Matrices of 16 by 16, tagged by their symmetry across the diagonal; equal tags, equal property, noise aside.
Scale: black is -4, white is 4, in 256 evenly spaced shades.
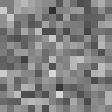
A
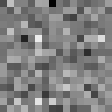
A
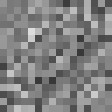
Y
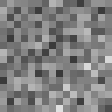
Y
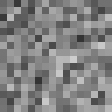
Y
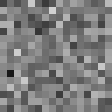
A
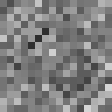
Y
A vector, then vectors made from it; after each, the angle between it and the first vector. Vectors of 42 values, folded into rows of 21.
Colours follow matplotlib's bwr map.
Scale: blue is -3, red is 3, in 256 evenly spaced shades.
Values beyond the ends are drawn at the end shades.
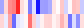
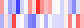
nearly opposite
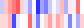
nearly parallel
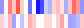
nearly parallel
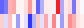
orthogonal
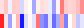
orthogonal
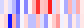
partly opposed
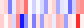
orthogonal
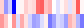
partly opposed
